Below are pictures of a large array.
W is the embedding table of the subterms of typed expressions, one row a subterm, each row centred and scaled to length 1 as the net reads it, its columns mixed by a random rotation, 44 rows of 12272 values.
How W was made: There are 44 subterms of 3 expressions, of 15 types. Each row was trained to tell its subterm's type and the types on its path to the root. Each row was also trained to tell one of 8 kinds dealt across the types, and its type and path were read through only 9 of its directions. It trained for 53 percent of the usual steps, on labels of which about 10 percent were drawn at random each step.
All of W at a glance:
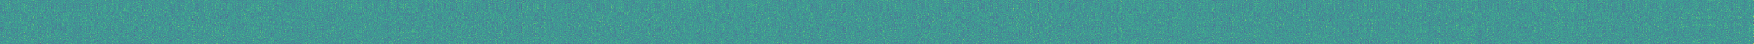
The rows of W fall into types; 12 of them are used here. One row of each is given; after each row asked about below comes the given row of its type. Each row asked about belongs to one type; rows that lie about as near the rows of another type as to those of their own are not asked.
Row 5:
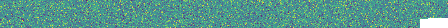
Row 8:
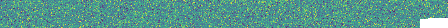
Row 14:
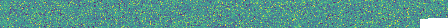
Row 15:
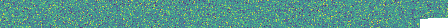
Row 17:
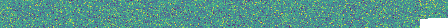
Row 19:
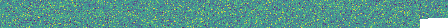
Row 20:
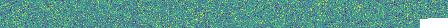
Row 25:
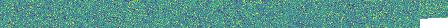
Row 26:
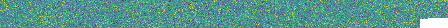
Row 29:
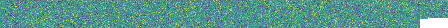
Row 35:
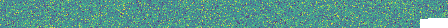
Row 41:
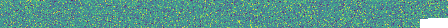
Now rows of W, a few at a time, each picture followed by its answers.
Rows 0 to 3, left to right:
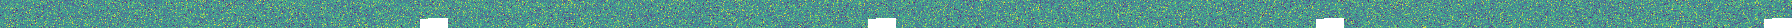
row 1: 35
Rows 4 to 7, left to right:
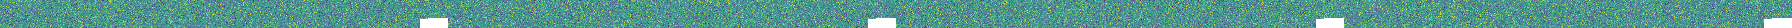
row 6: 8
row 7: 35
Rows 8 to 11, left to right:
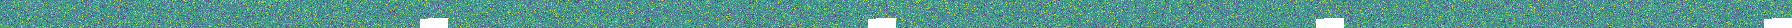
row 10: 20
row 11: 8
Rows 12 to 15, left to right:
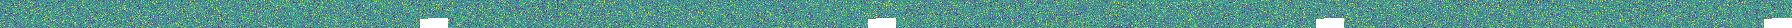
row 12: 29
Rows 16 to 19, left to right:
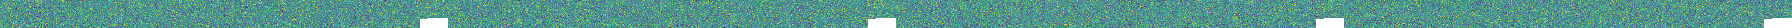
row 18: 17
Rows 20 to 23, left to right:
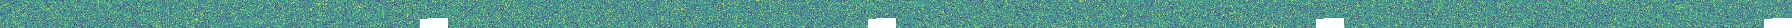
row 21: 14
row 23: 5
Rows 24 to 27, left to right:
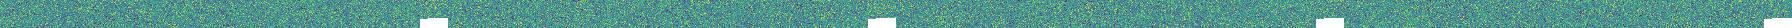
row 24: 17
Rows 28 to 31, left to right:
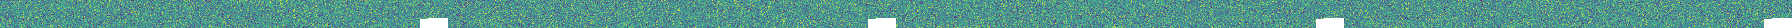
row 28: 5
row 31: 35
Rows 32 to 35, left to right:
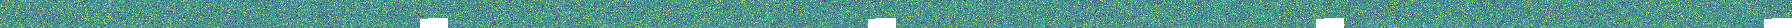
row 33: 19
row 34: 15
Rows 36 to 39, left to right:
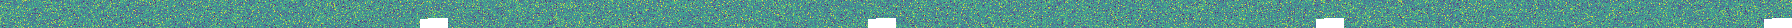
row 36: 20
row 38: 8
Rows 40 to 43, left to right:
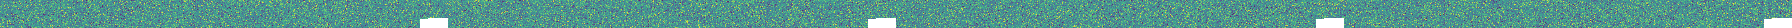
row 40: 5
